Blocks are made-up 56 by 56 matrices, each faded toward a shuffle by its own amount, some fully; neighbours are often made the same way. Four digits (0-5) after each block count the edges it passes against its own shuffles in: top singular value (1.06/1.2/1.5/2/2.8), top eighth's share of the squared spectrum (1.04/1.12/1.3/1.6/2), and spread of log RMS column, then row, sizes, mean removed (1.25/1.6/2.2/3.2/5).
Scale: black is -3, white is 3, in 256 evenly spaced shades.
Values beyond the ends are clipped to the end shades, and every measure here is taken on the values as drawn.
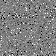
2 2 0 1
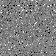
2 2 0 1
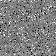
1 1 0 0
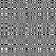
5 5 3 4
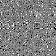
3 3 1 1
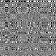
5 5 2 3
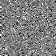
3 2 1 1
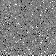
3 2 0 1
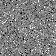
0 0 0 0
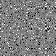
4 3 1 2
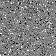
1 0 0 0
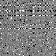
4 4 1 3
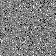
0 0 0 0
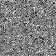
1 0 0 0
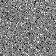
2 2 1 1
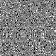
3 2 1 1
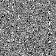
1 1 2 0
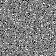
1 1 0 0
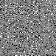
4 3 1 2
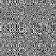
4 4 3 3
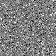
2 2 1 0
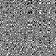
4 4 2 2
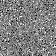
0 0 0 0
